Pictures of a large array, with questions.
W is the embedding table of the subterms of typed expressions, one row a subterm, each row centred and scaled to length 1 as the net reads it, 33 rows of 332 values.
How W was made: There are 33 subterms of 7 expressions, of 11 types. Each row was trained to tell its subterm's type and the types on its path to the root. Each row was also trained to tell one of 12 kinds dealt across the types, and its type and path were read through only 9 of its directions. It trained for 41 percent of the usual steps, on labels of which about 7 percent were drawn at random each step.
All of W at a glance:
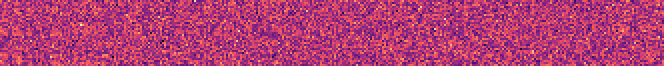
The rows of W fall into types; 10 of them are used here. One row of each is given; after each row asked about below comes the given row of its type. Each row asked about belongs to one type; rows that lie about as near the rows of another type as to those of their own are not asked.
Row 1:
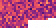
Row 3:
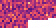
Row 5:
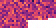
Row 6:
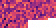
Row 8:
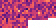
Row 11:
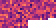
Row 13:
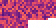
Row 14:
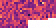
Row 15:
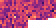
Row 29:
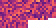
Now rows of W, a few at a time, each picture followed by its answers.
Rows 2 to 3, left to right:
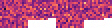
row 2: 29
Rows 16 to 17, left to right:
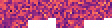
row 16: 14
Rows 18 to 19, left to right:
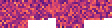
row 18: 29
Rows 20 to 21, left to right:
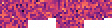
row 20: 8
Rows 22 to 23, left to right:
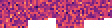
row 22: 8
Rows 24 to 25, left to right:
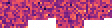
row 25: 11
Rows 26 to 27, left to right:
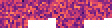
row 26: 29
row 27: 14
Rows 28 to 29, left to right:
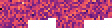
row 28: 14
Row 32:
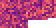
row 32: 6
